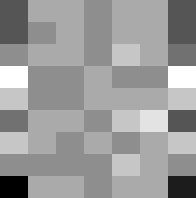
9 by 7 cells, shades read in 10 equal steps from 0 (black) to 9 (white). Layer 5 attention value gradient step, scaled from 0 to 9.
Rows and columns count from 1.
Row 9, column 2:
6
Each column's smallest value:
0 5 5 5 5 5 1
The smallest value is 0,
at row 9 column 1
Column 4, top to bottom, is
5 5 5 6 6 5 6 5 5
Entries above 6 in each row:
0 0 1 2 2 2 2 1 0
